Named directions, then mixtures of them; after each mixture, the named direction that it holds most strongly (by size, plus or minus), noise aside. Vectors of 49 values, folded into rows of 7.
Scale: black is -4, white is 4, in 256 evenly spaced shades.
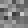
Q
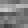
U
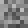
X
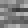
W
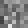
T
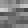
U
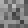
X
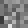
T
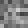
W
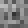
X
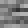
W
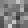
T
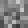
T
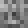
X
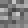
Q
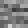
W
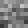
W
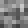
X
